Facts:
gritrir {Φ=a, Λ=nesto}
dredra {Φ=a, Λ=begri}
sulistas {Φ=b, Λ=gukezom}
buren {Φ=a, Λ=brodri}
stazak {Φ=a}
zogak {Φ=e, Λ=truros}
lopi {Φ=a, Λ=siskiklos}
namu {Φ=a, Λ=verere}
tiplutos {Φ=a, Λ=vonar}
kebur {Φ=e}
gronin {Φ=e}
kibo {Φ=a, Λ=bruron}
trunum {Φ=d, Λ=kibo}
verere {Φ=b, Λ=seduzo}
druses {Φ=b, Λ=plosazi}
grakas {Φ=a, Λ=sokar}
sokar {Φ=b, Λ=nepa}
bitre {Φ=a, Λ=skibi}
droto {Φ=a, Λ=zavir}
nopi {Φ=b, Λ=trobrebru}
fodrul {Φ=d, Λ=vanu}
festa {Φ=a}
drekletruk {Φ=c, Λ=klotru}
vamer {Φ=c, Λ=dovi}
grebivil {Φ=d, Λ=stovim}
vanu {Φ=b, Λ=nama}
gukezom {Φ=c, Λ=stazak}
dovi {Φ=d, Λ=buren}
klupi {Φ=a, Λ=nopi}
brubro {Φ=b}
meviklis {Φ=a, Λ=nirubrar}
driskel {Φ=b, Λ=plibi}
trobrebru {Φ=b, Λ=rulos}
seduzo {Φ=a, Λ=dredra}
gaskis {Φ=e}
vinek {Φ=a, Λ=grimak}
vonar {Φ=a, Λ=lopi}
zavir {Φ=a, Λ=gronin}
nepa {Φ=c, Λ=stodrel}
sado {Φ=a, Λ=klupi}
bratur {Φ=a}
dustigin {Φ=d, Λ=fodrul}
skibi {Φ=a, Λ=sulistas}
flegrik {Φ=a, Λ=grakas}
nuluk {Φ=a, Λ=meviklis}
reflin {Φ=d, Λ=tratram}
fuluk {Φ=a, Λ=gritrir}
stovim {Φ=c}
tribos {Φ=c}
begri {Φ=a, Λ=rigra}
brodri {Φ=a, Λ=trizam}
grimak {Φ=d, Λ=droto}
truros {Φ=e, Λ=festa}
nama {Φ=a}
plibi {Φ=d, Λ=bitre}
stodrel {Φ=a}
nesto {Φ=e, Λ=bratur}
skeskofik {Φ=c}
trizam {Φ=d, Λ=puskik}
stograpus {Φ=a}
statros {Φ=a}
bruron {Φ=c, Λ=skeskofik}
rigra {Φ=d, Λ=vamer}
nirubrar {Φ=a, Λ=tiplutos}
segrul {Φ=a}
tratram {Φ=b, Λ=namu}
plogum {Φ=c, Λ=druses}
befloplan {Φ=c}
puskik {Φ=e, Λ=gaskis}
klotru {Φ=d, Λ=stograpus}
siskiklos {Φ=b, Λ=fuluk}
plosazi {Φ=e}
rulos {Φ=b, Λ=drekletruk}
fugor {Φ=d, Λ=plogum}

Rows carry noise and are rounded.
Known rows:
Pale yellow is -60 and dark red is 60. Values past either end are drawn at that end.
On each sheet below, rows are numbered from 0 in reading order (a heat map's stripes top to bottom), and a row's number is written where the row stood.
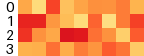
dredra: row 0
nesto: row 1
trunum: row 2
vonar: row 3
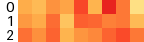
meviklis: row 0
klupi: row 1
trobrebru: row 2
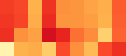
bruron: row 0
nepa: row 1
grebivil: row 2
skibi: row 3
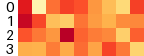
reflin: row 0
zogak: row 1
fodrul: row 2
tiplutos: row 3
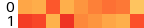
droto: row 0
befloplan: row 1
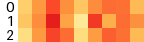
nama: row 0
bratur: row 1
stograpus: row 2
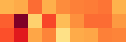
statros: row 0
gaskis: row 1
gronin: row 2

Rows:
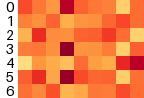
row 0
grimak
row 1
brubro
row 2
brodri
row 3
klotru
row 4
sulistas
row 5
dovi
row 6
siskiklos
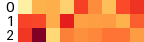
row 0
bitre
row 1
drekletruk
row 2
puskik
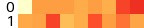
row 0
stazak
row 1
fuluk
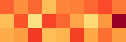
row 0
nopi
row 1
gukezom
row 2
gritrir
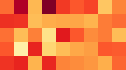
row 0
trizam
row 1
kebur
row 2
sado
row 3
tratram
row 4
vamer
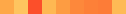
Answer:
begri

